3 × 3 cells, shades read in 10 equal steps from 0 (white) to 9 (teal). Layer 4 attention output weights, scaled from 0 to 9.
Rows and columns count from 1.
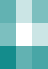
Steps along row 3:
down up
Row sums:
13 7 22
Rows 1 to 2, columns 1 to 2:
6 2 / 5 0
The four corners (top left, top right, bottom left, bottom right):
6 5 9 7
